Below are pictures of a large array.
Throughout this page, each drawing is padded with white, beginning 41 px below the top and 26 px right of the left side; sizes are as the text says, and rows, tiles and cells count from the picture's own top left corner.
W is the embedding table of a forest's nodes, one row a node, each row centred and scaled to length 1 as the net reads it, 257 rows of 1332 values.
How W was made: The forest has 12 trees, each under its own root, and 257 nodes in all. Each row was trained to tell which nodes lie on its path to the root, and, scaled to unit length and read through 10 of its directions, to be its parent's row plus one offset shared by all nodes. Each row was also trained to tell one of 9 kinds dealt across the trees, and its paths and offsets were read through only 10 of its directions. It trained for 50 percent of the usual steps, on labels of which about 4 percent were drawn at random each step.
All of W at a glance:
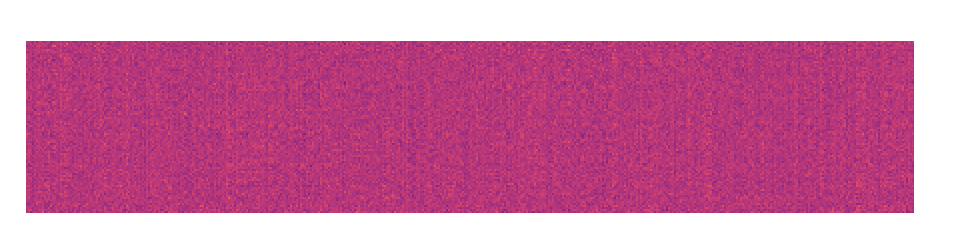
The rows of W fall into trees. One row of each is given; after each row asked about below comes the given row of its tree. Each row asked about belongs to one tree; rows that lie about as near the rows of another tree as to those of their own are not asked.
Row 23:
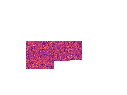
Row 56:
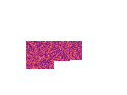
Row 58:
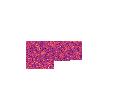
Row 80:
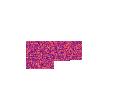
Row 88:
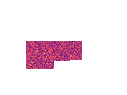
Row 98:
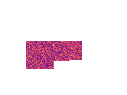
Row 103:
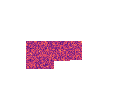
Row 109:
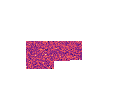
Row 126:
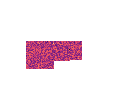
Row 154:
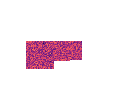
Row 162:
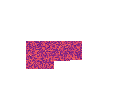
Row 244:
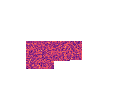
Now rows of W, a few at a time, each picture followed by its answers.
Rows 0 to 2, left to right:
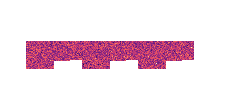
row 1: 23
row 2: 98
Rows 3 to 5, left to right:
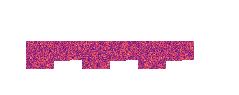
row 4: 23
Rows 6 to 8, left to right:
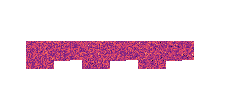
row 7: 88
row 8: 126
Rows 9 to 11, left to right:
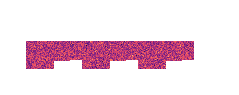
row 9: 56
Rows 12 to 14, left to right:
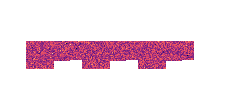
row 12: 58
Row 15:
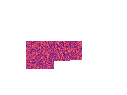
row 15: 126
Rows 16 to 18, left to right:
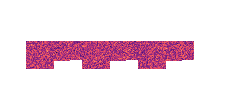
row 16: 56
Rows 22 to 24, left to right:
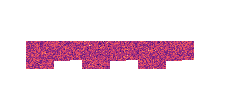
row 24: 162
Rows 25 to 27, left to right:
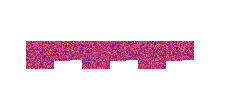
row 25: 162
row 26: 88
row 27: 162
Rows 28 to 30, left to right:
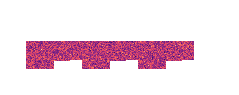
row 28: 109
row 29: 244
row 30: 80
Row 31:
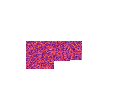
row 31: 244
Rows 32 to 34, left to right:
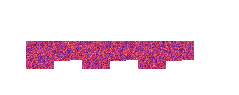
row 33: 126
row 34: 103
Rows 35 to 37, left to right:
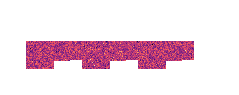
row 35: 58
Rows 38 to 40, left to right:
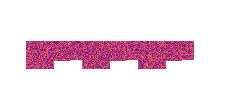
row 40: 56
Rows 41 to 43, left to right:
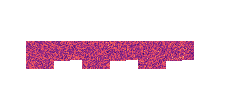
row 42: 58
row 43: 23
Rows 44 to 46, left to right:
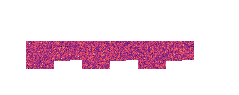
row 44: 103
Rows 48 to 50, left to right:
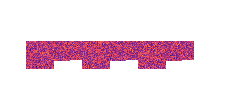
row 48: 58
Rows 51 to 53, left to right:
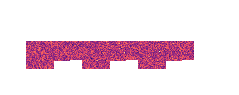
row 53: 162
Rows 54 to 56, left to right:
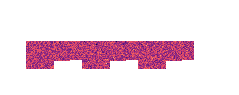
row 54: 103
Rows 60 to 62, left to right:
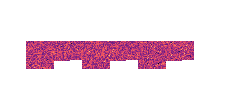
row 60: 244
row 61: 244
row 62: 80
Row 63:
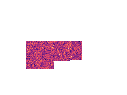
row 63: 23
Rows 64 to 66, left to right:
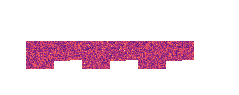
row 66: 126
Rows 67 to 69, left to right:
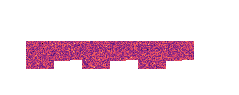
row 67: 162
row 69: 58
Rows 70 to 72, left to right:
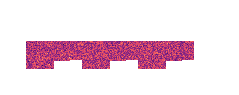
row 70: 56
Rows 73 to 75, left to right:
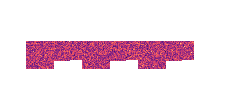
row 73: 109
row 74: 109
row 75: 109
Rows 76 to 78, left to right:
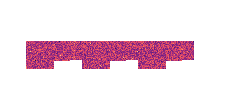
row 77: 80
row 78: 23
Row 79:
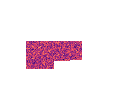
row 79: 126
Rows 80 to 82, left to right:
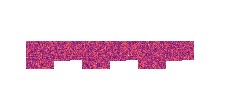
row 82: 109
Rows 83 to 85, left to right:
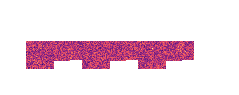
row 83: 23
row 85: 23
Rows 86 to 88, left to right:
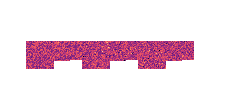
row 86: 103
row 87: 23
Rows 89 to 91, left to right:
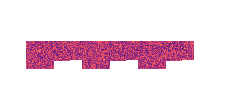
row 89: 162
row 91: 103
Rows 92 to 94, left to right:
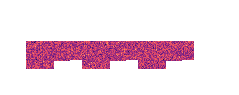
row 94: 88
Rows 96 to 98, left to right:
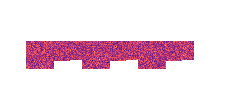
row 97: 58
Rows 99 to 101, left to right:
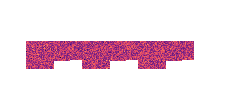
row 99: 126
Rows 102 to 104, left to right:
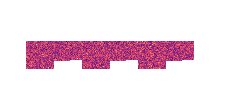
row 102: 109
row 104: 88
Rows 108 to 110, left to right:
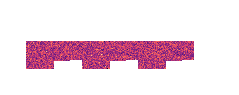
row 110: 88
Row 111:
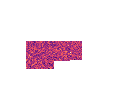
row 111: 244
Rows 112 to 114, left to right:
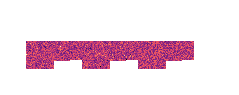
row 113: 58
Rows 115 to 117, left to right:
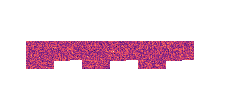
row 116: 244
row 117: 23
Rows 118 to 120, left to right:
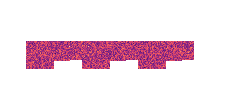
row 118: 103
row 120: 56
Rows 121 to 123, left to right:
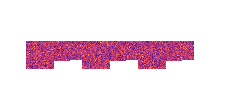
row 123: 98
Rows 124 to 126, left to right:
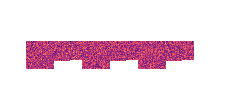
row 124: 109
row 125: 162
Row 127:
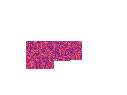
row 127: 109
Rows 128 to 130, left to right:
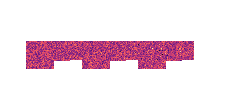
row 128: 88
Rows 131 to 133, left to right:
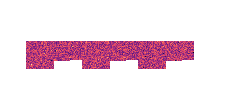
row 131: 162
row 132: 23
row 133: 98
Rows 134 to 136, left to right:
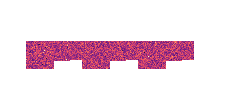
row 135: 244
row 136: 109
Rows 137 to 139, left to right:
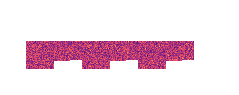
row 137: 126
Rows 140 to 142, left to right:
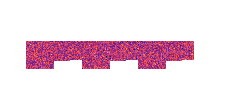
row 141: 98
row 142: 109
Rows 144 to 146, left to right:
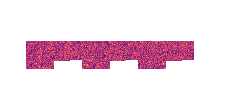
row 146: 80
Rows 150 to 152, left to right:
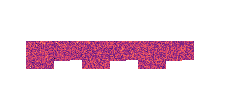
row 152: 126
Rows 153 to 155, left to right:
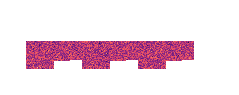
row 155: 98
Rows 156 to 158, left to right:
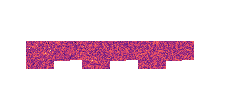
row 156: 126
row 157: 244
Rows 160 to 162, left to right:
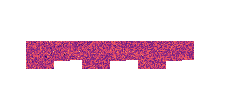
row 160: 56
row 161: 244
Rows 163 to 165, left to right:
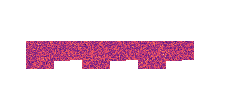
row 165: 244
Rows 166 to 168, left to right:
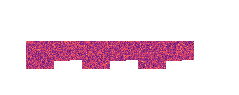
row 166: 80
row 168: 98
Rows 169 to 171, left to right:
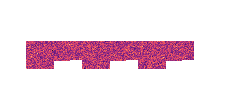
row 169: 162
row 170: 126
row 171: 23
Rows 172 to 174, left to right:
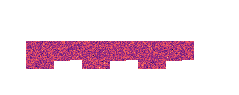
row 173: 162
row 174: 58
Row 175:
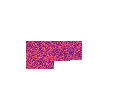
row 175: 88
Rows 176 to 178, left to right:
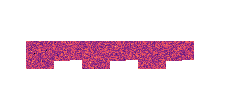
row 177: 244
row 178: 58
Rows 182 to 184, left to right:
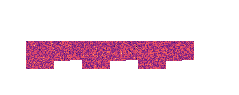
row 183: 98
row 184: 88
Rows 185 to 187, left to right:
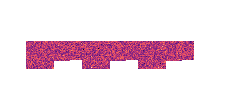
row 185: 109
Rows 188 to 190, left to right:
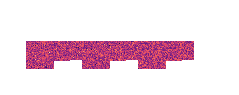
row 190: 56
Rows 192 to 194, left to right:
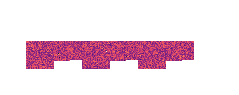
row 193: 244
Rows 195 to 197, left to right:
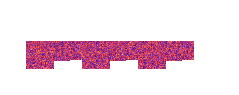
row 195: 126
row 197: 126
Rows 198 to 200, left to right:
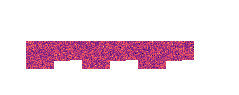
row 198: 23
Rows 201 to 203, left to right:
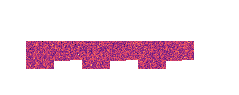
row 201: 162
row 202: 109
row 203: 109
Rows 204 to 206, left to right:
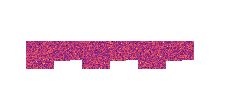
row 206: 23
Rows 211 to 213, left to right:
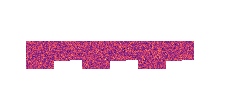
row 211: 80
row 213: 56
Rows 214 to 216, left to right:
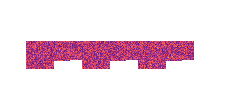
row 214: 56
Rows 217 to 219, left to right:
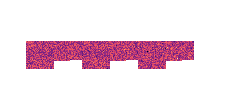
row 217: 23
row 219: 103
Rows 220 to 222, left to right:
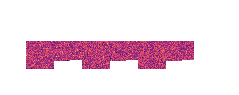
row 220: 244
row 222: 88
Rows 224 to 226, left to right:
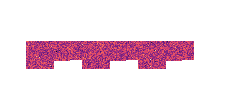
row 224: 109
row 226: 162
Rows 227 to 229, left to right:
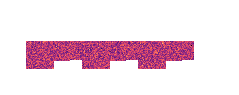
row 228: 58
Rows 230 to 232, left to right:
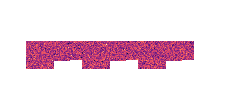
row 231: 162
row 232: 23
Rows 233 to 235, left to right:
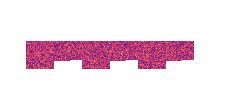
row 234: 244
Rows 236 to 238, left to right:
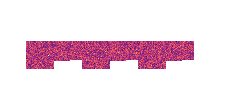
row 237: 244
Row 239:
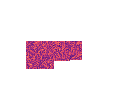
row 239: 109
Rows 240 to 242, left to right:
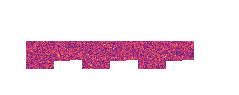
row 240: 244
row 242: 88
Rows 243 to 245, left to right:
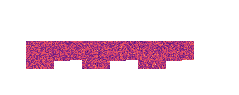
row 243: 126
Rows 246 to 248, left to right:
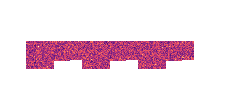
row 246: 109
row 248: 162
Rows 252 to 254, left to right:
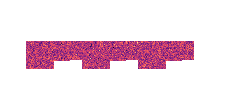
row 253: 162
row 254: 23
